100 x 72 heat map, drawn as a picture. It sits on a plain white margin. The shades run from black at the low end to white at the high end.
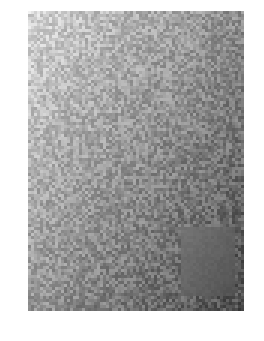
Slope: up to the top left. Odd patch: calmer, in the bottom right. Odd rows or columns: none. Ninth with the highest average: top left.
